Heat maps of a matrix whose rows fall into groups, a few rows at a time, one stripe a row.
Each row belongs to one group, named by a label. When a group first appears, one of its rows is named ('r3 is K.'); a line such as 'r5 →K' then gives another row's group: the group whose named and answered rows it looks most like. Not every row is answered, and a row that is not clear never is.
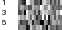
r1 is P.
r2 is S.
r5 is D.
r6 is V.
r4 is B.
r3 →P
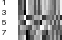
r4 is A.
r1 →P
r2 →P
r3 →P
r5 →P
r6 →S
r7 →V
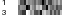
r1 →D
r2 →V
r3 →P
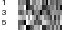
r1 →V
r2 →A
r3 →D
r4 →B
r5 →P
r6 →A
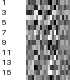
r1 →D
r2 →V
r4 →B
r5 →V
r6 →D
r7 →B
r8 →S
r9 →D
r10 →D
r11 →V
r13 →S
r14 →A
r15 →S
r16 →D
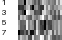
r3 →P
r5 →D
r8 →S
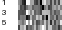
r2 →D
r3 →P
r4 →V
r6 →S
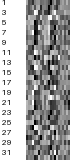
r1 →D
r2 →D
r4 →S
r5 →A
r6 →V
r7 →A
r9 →V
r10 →D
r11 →P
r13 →D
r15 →D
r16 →A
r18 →B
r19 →A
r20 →S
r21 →A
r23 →D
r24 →D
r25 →A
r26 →P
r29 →A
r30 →D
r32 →V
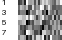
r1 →P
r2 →S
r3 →V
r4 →B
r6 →D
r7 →P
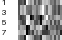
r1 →P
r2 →S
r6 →V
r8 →P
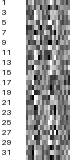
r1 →S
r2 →D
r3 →P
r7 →V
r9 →D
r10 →S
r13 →S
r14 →P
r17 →A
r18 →D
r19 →A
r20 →P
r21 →P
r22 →V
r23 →V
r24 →S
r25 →S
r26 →V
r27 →B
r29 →S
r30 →D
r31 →P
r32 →D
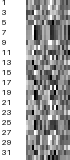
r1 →S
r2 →S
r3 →P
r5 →D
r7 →A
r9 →S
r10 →B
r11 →A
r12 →B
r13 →P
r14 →V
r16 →D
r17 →A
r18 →B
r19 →V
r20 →A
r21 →S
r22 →B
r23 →P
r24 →S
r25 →A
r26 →A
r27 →B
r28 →S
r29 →S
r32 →D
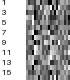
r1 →D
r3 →V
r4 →A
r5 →A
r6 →D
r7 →A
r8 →P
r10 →P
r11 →P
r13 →A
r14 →P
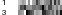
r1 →B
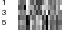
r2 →P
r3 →B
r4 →V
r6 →V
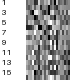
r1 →V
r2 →D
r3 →P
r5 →S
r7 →B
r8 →D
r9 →B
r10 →B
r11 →A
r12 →S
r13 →A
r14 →B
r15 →A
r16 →S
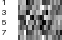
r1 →A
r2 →S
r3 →V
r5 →D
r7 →A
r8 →S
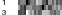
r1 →V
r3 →P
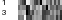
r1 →P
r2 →V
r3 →A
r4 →A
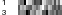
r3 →V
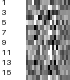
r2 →S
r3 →D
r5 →B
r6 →V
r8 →V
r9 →D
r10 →B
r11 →S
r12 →S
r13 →V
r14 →D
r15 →D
